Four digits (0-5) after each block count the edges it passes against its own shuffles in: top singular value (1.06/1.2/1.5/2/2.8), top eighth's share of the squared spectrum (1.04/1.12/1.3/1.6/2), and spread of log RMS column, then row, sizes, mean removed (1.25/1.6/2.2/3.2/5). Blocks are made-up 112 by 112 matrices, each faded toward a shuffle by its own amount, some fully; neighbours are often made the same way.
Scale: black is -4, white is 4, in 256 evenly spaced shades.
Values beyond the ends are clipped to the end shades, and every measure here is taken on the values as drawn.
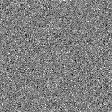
3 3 1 1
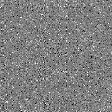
4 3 2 1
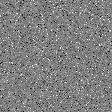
0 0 0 0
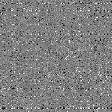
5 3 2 2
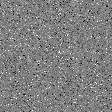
2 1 0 0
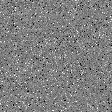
2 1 0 0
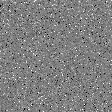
1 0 0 0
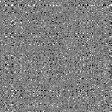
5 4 2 3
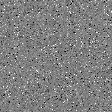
3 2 1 0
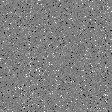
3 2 1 0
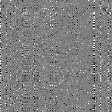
5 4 3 2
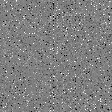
3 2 1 0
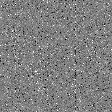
2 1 1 0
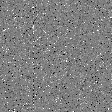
2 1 1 0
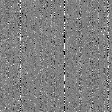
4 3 3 0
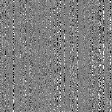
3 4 4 0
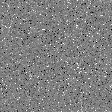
0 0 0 0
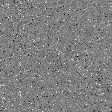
1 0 1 0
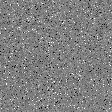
0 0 0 0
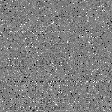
4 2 1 1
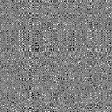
5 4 3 3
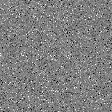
3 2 0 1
